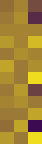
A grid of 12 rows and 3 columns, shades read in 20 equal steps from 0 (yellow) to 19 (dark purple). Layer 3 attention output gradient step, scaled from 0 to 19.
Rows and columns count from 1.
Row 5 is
9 7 8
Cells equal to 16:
1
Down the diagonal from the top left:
10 7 8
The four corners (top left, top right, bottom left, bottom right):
10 13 6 0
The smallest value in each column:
5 5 0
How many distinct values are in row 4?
3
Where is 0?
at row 7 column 3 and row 12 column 3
